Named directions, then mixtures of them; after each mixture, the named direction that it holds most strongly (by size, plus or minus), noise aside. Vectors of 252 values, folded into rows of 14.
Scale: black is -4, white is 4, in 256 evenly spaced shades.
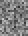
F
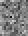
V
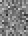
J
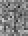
F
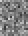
F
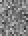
J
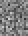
F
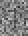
F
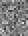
F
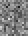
F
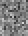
V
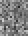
F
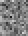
V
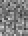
F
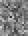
V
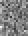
J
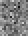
V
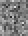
V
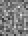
F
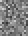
J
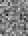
J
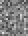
F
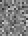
J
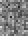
V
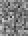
F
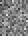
J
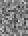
F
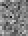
V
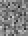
J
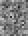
V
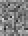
F
